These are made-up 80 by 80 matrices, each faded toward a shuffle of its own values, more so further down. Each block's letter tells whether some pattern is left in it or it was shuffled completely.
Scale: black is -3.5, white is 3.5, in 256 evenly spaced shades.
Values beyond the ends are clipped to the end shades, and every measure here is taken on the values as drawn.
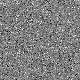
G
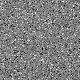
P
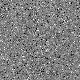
G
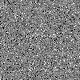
G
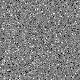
G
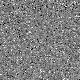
P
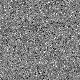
P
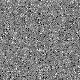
G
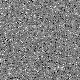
G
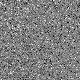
G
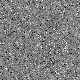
P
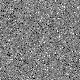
G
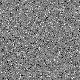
G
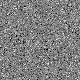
G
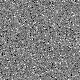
P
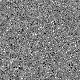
G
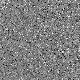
P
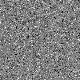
G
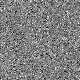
P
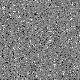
G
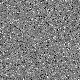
P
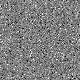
G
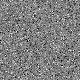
P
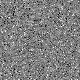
G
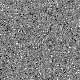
G
